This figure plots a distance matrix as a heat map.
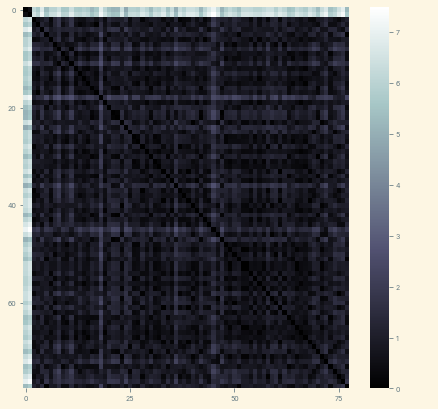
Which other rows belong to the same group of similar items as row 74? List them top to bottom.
2, 3, 4, 5, 6, 7, 8, 9, 10, 11, 12, 13, 14, 15, 16, 17, 18, 19, 20, 21, 22, 23, 24, 25, 26, 27, 28, 29, 30, 31, 32, 33, 34, 35, 36, 37, 38, 39, 40, 41, 42, 43, 44, 45, 46, 47, 48, 49, 50, 51, 52, 53, 54, 55, 56, 57, 58, 59, 60, 61, 62, 63, 64, 65, 66, 67, 68, 69, 70, 71, 72, 73, 75, 76, 77
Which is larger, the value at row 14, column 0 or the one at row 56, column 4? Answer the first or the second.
the first
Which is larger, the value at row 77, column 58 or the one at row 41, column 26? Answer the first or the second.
the first
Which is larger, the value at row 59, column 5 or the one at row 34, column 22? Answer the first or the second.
the first
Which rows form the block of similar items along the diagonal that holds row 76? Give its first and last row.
2 to 77
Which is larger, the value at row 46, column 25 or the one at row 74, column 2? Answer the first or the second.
the first
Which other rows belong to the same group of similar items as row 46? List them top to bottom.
2, 3, 4, 5, 6, 7, 8, 9, 10, 11, 12, 13, 14, 15, 16, 17, 18, 19, 20, 21, 22, 23, 24, 25, 26, 27, 28, 29, 30, 31, 32, 33, 34, 35, 36, 37, 38, 39, 40, 41, 42, 43, 44, 45, 47, 48, 49, 50, 51, 52, 53, 54, 55, 56, 57, 58, 59, 60, 61, 62, 63, 64, 65, 66, 67, 68, 69, 70, 71, 72, 73, 74, 75, 76, 77
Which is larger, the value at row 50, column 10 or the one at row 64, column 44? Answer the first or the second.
the second
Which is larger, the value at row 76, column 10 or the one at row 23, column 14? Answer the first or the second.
the first
